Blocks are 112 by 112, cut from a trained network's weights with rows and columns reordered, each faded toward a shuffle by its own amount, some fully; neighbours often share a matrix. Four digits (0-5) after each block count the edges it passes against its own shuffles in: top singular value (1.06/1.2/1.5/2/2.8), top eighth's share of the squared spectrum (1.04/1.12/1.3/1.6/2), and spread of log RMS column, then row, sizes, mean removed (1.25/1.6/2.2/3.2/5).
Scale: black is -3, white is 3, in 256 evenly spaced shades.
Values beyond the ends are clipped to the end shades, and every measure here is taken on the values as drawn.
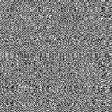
5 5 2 3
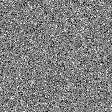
2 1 0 0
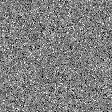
2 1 0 0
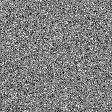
1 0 0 0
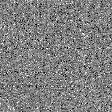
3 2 0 1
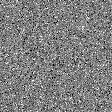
0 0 0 0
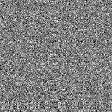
4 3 0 2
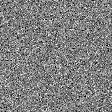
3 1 0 0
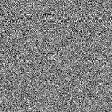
4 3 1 2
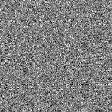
4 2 0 2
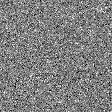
2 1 0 0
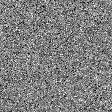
1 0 0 0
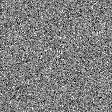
0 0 0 0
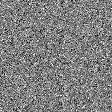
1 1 0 0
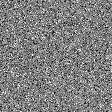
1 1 0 0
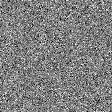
0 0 0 0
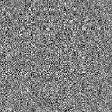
4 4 3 3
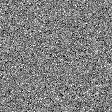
2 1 0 0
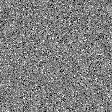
3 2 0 0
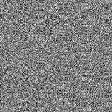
4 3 1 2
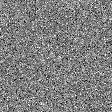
0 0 0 0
